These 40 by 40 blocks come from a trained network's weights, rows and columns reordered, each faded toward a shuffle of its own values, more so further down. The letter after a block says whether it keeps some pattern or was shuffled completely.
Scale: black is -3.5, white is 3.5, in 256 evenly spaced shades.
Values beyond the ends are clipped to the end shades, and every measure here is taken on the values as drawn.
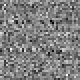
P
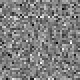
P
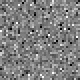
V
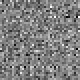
P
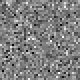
V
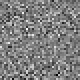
P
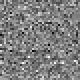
P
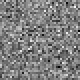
P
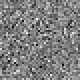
V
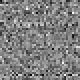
P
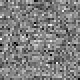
P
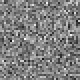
P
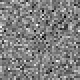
V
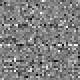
P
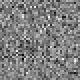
P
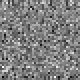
P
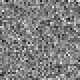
V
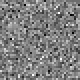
V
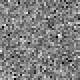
V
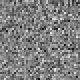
P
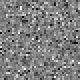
V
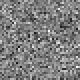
P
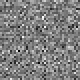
P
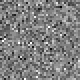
V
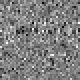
P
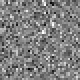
P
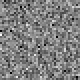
V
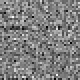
P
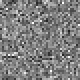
P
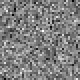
V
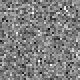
V
